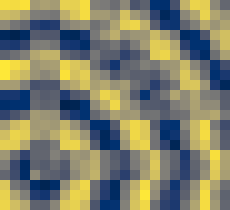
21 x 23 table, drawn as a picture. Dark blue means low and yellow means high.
Average level on the scale: 50%. Rings: centred on the bottom left. Odd rows or columns: none. Slope: none.
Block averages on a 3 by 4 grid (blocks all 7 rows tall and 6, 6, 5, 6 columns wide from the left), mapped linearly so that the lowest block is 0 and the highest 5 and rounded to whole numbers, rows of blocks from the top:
3 2 3 2 | 3 2 1 3 | 0 3 5 3
